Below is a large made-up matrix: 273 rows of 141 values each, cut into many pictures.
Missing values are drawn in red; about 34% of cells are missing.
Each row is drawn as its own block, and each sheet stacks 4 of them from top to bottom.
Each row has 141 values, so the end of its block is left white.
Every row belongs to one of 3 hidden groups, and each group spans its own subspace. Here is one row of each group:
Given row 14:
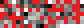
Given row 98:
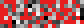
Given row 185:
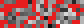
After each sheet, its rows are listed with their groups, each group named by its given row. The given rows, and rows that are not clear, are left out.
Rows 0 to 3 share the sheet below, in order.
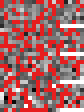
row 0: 98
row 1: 185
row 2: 98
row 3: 14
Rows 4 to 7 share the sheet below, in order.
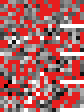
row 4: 185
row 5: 14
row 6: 14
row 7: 98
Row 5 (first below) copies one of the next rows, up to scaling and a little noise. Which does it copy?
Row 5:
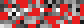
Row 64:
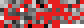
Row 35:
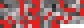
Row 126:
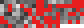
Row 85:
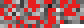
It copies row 85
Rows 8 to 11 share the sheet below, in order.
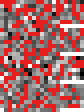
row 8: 14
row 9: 98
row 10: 98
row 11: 98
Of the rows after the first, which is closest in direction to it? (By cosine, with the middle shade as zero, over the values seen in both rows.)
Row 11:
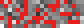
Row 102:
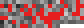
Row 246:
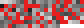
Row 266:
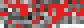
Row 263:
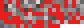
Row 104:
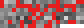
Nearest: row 266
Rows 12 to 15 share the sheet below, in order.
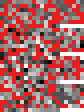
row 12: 14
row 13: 98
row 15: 185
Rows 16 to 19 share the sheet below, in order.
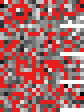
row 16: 185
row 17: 14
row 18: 98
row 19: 98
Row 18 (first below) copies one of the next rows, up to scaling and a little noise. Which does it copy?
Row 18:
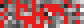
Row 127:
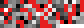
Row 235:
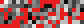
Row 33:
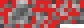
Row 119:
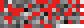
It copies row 119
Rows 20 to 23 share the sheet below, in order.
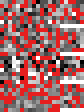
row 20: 98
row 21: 98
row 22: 14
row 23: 185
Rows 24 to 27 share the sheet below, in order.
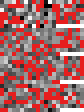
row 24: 14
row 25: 185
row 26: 98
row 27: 185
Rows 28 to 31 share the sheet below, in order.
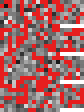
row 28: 98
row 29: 185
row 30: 14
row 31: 14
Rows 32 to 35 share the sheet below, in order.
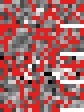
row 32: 14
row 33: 98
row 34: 185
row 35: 14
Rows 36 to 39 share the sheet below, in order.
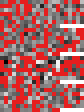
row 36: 98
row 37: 185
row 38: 14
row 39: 98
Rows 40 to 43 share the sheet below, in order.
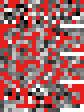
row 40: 98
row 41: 14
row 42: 14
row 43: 98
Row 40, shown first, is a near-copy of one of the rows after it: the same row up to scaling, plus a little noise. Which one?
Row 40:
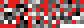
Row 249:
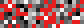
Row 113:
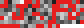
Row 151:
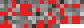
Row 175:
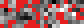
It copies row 249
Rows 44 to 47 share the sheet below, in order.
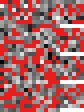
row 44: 185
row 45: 185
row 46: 14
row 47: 185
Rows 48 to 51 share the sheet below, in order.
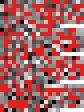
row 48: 14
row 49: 185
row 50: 185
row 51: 14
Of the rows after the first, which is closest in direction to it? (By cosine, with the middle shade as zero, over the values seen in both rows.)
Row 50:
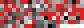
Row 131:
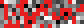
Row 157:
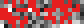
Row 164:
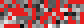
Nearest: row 157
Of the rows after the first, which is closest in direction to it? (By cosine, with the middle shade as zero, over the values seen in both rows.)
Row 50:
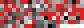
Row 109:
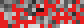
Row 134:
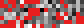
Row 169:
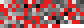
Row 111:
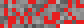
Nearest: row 111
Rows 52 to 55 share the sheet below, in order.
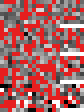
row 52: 14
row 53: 185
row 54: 98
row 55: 185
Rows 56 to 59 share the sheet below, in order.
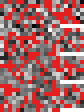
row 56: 14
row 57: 14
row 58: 185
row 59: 185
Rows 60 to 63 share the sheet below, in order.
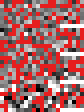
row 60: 185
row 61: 185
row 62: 185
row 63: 14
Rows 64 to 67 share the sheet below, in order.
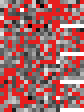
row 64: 14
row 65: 98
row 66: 14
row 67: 14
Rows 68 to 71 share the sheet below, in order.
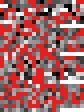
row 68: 185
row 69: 14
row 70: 185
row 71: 14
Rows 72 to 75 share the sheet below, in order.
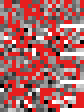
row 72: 14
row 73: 14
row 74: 185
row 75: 185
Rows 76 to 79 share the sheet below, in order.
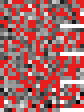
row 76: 98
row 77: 98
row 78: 98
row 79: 98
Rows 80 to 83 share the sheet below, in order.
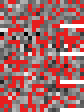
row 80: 98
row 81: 185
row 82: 98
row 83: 14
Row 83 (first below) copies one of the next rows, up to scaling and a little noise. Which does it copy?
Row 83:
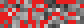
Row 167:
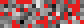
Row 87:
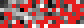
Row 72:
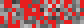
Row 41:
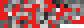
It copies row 41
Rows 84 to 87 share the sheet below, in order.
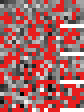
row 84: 185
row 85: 14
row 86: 98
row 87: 14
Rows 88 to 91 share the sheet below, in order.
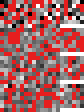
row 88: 14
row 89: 185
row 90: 14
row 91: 98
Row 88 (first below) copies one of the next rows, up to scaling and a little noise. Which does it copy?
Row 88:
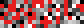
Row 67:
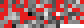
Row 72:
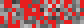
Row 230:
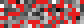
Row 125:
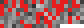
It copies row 125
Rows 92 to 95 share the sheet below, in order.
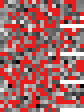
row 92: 98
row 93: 185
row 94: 14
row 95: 98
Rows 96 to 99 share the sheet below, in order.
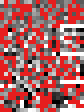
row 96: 185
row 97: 98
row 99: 185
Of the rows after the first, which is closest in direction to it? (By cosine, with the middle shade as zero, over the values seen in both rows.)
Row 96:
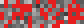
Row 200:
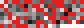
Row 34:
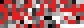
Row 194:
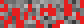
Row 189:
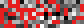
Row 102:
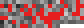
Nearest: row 200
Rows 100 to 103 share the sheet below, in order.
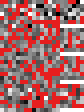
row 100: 14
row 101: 14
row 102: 98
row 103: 98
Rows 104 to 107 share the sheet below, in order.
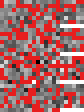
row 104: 185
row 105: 14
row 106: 14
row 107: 185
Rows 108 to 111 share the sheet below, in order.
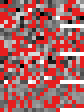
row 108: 185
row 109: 14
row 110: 14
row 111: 98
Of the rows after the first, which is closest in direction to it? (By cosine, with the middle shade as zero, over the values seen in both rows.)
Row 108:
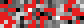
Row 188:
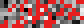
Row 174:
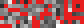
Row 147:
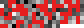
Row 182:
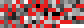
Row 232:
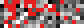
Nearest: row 188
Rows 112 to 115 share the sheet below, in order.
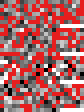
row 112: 14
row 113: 98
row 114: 185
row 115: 98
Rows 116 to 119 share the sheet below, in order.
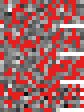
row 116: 98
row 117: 14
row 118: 14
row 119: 98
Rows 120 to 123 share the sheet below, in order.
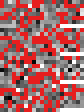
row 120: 98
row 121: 185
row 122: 14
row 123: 14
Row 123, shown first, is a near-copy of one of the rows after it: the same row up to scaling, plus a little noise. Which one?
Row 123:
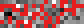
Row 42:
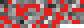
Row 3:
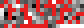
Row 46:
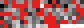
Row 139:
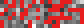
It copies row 3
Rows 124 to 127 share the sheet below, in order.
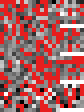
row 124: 98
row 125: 14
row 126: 14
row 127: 98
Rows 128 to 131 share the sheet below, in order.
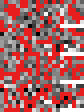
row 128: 98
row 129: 185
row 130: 98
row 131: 185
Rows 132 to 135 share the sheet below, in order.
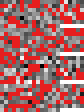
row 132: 98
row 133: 14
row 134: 14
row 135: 98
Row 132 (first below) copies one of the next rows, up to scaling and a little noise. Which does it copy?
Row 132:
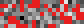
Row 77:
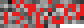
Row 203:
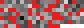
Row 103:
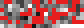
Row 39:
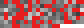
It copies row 203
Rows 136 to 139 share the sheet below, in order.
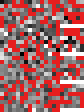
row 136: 185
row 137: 185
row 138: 185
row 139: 14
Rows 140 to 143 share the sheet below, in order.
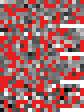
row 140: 185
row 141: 185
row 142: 98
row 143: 98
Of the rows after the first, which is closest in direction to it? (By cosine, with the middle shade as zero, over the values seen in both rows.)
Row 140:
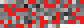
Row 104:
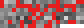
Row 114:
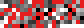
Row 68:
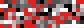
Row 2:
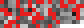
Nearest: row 104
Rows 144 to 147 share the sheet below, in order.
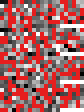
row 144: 185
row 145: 185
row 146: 98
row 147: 14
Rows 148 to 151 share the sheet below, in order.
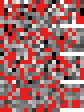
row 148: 98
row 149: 98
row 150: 14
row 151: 98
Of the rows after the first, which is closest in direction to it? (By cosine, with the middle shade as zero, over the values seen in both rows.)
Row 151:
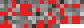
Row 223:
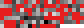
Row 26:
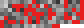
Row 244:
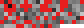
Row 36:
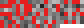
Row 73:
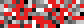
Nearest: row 244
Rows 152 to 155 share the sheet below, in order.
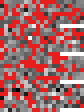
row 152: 14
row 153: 98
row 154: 14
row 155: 14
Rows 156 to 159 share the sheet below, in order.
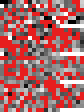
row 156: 185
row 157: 98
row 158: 185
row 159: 98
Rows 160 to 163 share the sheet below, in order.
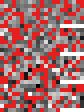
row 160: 185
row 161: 98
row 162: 14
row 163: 98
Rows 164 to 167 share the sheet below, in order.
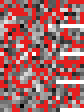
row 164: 185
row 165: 98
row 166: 14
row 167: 14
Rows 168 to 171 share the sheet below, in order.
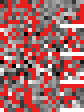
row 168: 185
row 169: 185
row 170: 185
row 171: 98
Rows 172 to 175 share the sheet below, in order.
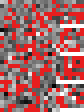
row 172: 185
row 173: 185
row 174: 98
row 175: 98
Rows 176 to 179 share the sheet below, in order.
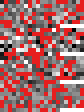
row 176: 185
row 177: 98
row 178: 185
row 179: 185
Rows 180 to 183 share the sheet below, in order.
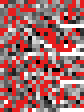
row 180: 185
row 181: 185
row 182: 14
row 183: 98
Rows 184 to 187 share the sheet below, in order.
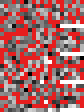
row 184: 14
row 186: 14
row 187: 185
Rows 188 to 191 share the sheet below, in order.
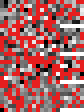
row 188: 98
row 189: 14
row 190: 185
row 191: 98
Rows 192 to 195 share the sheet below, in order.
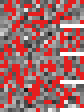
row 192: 14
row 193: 98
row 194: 185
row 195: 185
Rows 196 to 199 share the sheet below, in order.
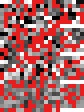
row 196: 185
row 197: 185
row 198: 185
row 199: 14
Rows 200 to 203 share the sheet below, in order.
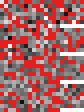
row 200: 185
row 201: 98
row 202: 98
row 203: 98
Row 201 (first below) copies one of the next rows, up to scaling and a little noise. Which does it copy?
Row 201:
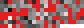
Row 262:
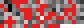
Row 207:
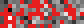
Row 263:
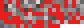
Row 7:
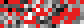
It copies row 207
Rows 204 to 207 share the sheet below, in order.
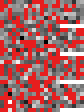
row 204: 185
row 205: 98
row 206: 14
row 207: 98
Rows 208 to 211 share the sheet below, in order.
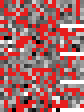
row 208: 14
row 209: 98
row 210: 98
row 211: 14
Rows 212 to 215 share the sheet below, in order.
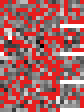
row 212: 98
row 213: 98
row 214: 185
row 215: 14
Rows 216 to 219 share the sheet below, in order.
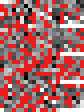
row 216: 185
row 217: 185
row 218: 14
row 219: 98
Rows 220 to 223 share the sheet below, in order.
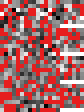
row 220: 185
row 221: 14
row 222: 98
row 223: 14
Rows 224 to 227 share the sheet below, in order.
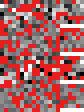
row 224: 185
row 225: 98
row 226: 185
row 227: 185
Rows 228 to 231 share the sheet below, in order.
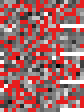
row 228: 98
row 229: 98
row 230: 14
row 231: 98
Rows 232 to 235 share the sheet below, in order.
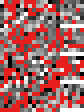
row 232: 14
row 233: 185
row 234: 98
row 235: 98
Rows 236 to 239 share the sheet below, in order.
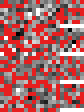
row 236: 98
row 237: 98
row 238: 14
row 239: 98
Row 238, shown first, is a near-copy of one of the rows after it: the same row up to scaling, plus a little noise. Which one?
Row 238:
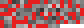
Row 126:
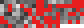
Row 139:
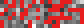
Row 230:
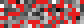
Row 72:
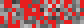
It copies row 72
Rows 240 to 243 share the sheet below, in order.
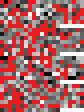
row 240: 98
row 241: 14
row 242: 185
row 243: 98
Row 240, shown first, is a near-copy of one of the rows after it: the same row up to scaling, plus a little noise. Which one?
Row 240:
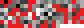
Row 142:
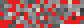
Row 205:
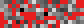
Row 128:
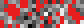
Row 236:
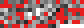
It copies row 236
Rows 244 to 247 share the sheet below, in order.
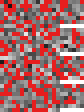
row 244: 98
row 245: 185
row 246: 185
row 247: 185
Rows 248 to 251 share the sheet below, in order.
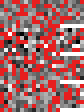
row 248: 14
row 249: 98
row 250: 14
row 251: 98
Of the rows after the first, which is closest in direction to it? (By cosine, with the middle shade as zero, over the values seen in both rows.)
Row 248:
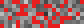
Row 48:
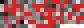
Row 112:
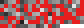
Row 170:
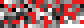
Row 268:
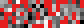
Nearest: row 170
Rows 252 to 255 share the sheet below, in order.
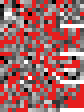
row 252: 14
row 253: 185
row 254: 185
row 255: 185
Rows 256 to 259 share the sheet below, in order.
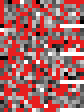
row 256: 98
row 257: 185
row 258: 185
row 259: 14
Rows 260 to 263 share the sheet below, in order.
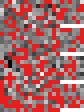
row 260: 14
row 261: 14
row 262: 98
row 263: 98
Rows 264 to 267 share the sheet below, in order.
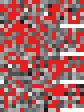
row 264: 98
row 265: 185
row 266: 98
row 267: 98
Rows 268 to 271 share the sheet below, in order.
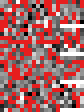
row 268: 98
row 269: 185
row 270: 14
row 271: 98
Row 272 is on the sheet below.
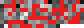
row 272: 14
